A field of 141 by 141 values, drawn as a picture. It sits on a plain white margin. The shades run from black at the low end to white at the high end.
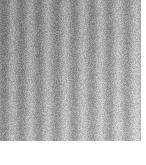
The ninth with the lowest average is the top left. The ninth with the highest average is the bottom right. Upright stripes repeat 8 times across the table. Values rise toward the bottom right.
